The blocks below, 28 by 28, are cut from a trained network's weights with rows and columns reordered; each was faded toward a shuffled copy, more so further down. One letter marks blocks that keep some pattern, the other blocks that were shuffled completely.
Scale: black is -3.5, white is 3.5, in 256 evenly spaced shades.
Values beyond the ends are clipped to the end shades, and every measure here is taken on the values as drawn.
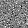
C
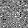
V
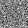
C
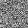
V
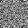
V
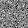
C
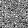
C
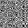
V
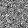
C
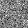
C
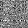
V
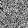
C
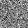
C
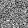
C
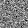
C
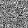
V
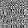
V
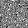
C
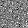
C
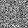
V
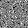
C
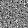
C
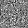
V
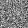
C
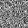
V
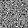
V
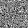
C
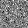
C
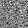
V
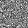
C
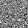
V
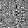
V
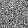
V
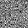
V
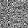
V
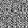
V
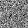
C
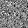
V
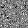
V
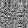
V
